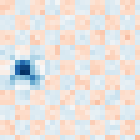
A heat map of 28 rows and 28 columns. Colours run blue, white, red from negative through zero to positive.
Ninth with the lowest average: middle left. Lone odd cells: none. Grain: checkered. Odd rows or columns: none. Dips: one, in the middle left.
